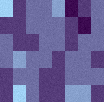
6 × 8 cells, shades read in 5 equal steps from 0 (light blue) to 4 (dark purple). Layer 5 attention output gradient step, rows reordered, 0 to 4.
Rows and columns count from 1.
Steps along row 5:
down same up same down same same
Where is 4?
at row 1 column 6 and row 2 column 7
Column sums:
13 12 13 14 14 15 14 14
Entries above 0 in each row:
7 8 8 8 8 7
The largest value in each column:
3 3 3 3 3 4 4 3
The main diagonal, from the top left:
0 3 3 2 3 1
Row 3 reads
2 3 3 2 2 3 2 2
